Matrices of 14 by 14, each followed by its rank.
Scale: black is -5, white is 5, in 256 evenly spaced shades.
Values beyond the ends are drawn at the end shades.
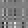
one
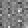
three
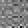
three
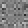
three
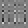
one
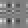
one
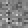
three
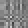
two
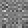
three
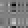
one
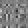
two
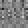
three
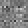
three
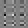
one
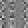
two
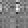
two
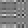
one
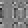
two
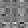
two
